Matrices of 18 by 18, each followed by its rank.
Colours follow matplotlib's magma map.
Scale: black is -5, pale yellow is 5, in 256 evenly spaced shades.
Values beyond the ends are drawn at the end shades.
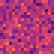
full rank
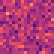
full rank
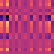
one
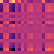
one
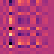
one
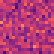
full rank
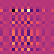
one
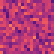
full rank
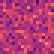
full rank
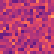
full rank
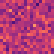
full rank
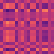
one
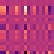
one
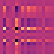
one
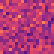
full rank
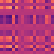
one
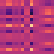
one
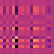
one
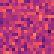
full rank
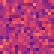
full rank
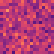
full rank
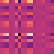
one
